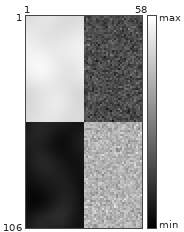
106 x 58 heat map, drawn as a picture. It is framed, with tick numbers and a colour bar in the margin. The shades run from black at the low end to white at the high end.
The table splits into 2 rows of 2 panels. Panel 1,1: very high, smooth, faint in contrast. Panel 1,2: low, fine-grained. Panel 2,1: very low, smooth, faint in contrast. Panel 2,2: high, fine-grained.
